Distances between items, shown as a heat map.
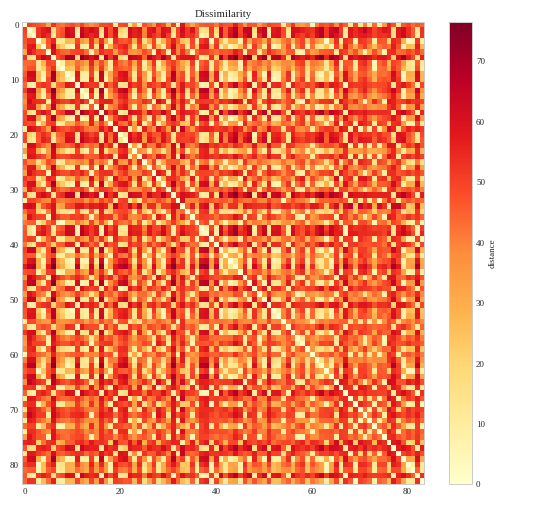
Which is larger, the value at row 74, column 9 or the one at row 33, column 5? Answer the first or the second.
the second
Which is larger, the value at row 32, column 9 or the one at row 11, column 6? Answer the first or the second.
the first
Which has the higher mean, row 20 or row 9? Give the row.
20
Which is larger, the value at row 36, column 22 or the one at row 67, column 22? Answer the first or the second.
the second
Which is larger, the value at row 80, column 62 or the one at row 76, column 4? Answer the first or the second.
the second
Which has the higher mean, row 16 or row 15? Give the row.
16
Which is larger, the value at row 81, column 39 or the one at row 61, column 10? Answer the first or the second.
the second
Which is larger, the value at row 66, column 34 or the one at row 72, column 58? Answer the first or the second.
the second
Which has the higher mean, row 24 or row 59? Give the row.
24
